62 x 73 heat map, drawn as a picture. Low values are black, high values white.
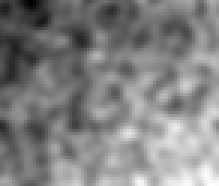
There are no lone odd cells. The top left is the ninth with the lowest average. The texture is blotchy. Values rise toward the bottom right. The ninth with the highest average is the bottom right.
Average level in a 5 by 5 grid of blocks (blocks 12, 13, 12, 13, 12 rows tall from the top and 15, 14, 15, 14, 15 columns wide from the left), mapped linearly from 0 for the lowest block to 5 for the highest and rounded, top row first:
0 1 1 2 2
0 1 2 2 3
2 2 3 3 3
1 2 3 4 4
2 3 3 4 5
